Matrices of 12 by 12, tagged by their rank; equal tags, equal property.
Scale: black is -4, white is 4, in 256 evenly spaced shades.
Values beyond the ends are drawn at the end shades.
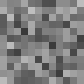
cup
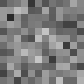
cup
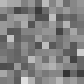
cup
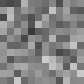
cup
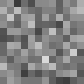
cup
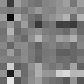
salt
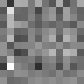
salt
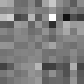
salt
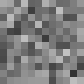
cup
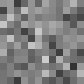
cup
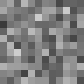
cup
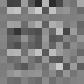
salt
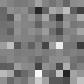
salt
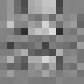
salt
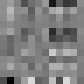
salt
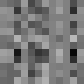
salt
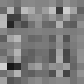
salt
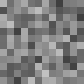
cup
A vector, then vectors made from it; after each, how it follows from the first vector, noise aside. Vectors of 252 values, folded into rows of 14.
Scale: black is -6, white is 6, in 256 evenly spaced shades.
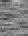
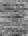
wrapped around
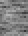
wrapped around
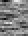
scaled up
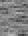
reversed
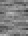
wrapped around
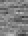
reversed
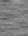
shrunk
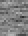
reversed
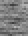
wrapped around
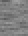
shrunk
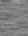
shrunk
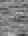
reversed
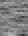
reversed
